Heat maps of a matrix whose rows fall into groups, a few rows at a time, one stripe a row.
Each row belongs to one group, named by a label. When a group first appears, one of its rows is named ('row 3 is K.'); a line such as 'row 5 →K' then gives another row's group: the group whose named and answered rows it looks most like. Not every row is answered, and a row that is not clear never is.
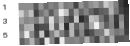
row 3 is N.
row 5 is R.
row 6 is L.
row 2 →L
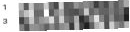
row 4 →N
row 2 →L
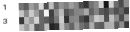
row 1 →N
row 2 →L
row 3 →N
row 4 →L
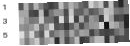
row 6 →N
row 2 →R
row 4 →N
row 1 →N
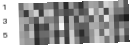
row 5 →R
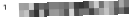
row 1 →R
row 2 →R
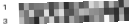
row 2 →L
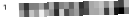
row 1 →N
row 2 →N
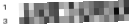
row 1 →L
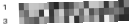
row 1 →N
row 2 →L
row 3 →R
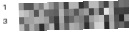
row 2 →R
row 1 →N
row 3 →N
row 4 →N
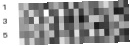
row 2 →L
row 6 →L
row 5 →N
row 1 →R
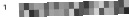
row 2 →R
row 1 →N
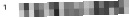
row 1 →L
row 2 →L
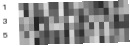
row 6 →R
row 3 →R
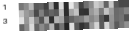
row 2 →R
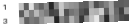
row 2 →N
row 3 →N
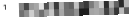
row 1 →N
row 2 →N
